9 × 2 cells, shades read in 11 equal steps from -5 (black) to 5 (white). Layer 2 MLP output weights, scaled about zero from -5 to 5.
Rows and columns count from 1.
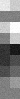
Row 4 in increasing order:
0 3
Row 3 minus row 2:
3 5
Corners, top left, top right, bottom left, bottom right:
4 3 0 0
